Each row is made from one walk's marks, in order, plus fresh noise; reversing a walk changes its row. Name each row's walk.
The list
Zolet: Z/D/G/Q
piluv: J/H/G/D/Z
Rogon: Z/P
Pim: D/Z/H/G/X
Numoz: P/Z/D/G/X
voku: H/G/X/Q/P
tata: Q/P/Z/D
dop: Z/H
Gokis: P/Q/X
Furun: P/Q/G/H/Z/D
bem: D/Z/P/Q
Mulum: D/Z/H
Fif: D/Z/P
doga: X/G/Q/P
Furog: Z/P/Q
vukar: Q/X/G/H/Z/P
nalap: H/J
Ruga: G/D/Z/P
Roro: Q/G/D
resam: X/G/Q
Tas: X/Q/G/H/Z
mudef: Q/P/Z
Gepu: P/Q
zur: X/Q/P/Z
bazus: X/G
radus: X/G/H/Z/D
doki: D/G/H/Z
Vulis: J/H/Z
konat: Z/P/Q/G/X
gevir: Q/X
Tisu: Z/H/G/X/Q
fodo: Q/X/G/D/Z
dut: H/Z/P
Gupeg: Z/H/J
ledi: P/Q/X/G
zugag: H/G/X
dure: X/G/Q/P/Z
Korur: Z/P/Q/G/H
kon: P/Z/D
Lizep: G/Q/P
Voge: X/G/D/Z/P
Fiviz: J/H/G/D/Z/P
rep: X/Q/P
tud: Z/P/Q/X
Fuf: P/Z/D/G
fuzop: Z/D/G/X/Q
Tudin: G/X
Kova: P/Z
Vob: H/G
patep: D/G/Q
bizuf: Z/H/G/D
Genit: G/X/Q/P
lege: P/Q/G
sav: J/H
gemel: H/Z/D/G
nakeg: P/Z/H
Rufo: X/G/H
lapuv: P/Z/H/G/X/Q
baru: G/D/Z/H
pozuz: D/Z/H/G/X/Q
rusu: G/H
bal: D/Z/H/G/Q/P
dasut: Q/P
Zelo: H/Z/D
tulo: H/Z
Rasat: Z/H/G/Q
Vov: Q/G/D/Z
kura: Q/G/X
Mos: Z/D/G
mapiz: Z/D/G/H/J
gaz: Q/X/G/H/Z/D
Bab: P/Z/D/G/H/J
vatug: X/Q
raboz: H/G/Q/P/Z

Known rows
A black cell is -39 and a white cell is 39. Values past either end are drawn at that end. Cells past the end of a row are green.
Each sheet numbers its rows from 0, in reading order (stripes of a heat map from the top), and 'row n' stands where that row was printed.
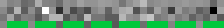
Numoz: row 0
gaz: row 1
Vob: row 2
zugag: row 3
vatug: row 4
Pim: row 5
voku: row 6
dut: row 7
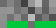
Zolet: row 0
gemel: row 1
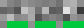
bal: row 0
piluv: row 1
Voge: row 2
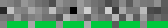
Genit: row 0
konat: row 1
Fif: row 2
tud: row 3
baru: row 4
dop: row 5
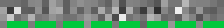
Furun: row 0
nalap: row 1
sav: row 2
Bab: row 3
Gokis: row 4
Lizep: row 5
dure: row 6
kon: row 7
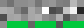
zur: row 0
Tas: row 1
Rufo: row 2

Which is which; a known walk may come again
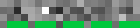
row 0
tulo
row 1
Tas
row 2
rusu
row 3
kon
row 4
Mulum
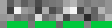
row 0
lapuv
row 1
lege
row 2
radus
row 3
gevir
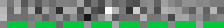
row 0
Tisu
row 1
nakeg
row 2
Tudin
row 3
mudef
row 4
Furog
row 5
nalap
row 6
zur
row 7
Fiviz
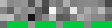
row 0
Pim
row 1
tata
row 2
fodo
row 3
fuzop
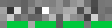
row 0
Furun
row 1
vukar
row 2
vatug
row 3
Gepu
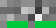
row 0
bal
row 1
Gokis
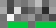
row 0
ledi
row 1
Zelo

